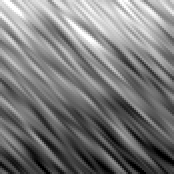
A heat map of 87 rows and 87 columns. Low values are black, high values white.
No lone cell stands out from its neighbours. Overall the values sit about 50% of the way up the scale. Streaks slant down to the right. Values rise toward the top. No single row or column stands out from its neighbours.
